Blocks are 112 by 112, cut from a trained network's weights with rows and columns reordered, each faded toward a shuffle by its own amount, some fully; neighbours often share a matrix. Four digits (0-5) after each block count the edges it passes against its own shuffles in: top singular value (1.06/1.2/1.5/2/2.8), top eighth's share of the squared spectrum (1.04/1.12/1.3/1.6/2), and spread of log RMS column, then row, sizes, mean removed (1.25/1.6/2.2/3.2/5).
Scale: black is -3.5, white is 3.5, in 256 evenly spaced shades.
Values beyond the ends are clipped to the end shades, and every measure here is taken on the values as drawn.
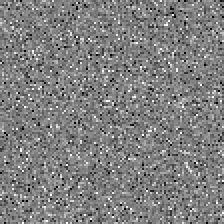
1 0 0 0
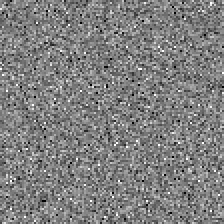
0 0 0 0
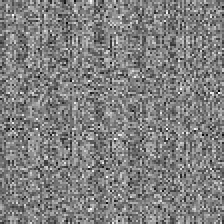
4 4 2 2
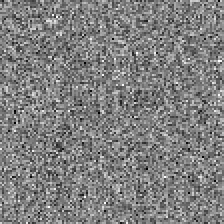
3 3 1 1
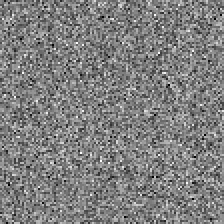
0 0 0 0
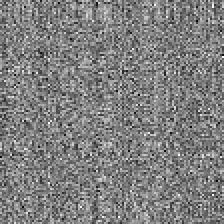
4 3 1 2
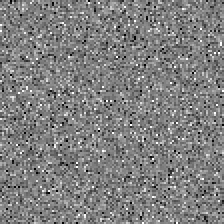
0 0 0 0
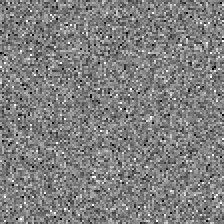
0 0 0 0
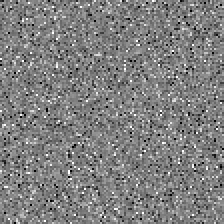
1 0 0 0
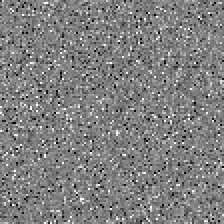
0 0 0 0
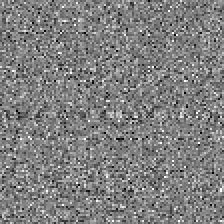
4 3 0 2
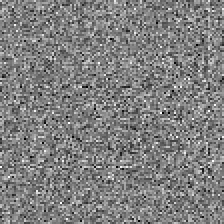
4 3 1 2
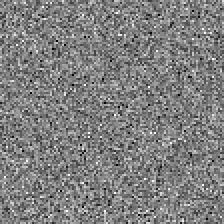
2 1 0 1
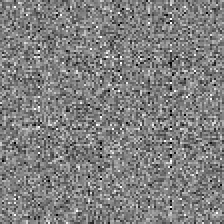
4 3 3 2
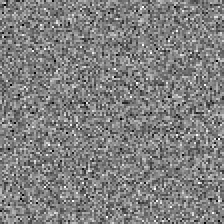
2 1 0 0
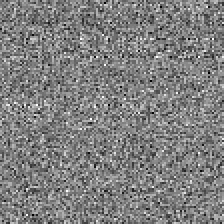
4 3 1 2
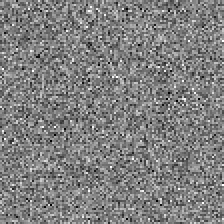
2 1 0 1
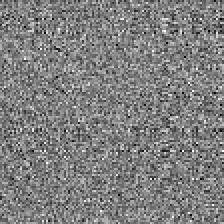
4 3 1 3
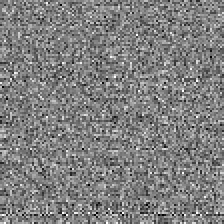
4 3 1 2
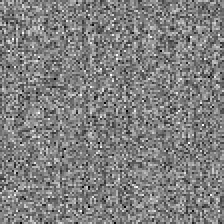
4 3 0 1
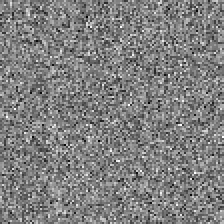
2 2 0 0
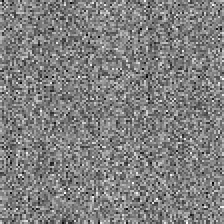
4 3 1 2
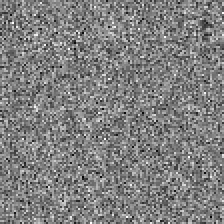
2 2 0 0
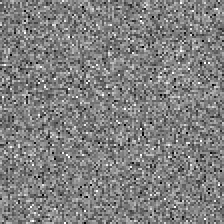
1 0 0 0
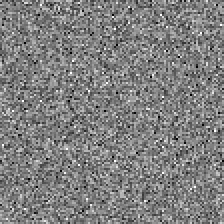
2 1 0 0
